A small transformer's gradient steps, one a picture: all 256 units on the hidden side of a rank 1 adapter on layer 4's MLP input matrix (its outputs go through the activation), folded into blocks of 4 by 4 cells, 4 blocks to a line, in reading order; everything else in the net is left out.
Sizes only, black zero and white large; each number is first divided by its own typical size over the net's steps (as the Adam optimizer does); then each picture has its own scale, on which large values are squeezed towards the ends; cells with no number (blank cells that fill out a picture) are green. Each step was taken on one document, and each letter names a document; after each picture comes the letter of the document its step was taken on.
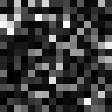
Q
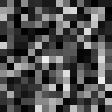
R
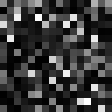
Q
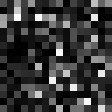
Q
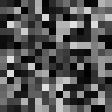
R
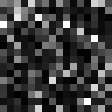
Q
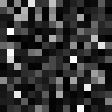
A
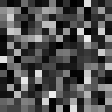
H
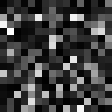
A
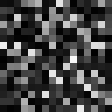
A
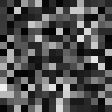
R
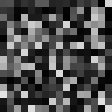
R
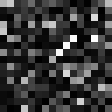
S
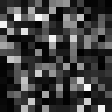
A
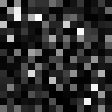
Q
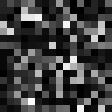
A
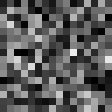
R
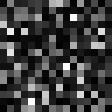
A
